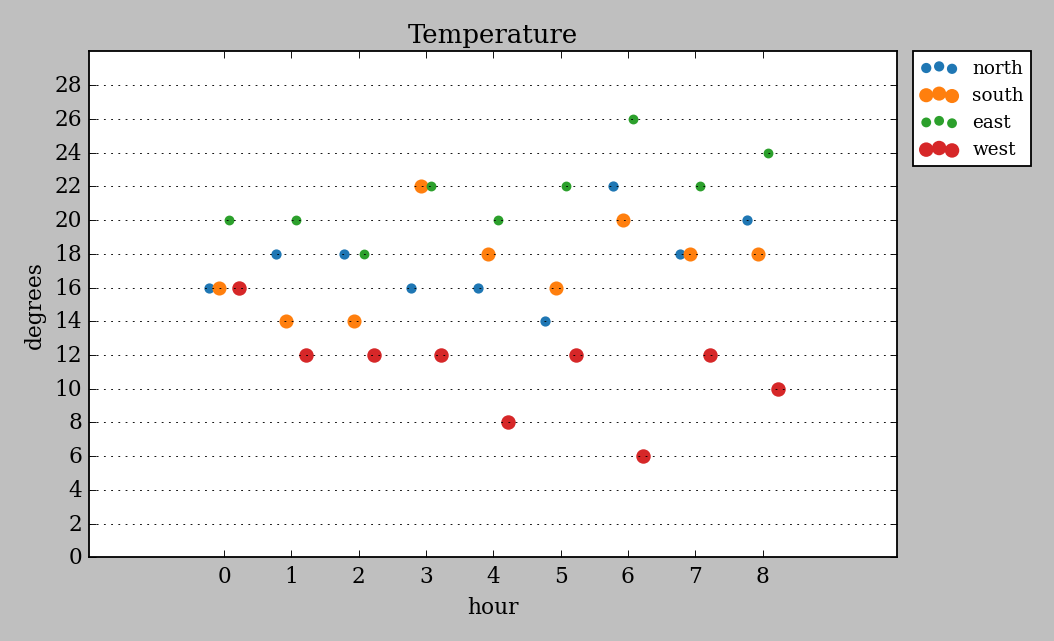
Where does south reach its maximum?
3
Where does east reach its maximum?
6
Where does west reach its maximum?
0
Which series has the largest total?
east
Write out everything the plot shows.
Title: Temperature
x-axis: hour, ticks 0 1 2 3 4 5 6 7 8
y-axis: degrees, ticks 0 2 4 6 8 10 12 14 16 18 20 22 24 26 28
Legend: north, south, east, west
Values:
north: 16 18 18 16 16 14 22 18 20
south: 16 14 14 22 18 16 20 18 18
east: 20 20 18 22 20 22 26 22 24
west: 16 12 12 12 8 12 6 12 10
